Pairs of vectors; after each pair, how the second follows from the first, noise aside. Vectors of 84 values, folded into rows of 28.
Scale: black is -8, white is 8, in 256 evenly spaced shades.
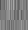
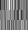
scaled up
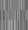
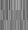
reversed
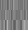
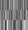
scaled up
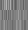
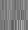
reversed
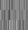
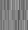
reversed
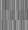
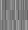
copied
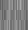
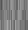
reversed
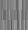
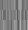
copied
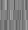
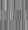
copied
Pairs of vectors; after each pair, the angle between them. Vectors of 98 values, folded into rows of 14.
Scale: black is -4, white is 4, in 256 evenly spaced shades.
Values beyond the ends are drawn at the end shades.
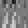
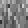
partly opposed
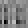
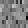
orthogonal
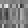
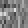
partly opposed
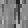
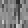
nearly parallel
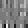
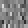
partly opposed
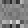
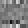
nearly opposite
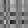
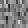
orthogonal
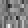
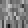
nearly opposite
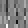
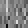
nearly opposite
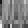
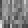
nearly parallel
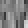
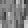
nearly parallel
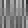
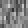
partly opposed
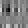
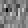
partly aligned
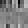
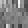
nearly opposite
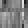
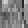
nearly opposite
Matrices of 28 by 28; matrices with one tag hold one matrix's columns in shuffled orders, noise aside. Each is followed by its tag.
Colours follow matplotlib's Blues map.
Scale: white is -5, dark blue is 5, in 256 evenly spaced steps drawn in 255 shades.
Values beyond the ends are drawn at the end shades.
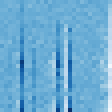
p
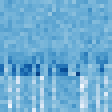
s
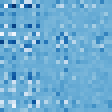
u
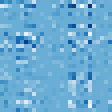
u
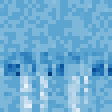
s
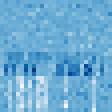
s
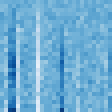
p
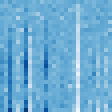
p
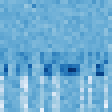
s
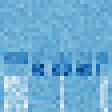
s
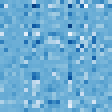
u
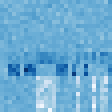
s
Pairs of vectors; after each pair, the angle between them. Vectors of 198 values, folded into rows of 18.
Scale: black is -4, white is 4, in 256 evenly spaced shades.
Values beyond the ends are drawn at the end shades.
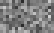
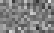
partly aligned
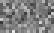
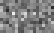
partly opposed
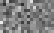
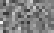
nearly parallel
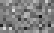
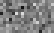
orthogonal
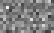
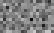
nearly opposite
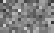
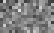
nearly parallel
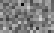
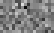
partly opposed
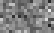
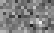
partly aligned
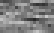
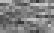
nearly opposite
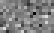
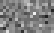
nearly opposite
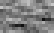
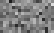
partly aligned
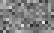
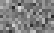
partly aligned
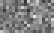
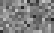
nearly opposite
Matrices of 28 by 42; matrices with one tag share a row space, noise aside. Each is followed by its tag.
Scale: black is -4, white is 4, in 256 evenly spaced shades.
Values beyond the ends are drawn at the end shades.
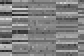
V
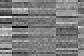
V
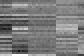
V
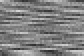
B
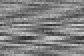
B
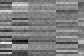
V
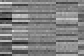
V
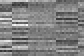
V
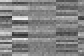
V
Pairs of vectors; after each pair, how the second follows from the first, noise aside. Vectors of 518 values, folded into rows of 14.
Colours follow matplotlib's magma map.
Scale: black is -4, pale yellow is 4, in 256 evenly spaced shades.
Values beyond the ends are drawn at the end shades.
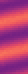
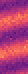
copied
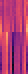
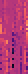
partly zeroed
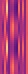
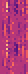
partly zeroed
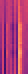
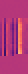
partly zeroed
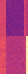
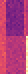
copied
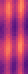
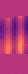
partly zeroed
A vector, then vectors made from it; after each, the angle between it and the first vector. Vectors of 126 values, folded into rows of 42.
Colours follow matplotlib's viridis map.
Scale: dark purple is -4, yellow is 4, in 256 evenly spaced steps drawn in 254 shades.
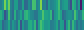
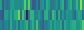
partly opposed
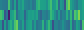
orthogonal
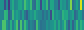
nearly opposite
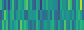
nearly opposite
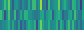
nearly parallel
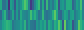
partly opposed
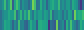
partly aligned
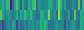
partly aligned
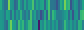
orthogonal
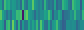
partly aligned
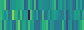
orthogonal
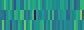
orthogonal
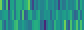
partly opposed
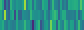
partly opposed
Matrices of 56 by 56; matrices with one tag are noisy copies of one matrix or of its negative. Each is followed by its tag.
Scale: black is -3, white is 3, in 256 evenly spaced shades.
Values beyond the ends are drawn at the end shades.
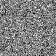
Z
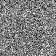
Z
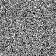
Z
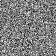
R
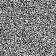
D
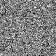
Z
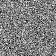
D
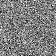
D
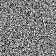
R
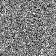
Z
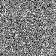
Z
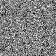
Z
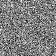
D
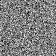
R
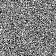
D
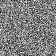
D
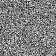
D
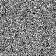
Z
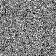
Z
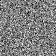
R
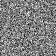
R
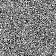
D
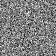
R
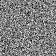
R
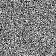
D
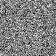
Z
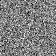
R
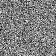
D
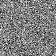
D
